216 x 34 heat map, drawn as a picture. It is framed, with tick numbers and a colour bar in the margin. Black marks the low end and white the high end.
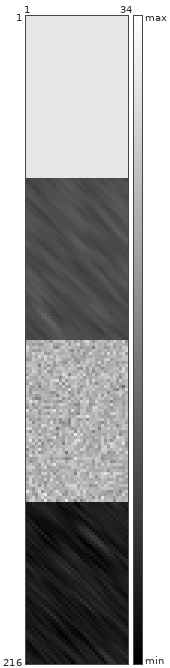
The table splits into 4 rows of 1 panel. Panel 1,1: very high, flat. Panel 2,1: low, slanting down to the right, faint in contrast. Panel 3,1: high, fine-grained. Panel 4,1: very low, slanting down to the right, faint in contrast.
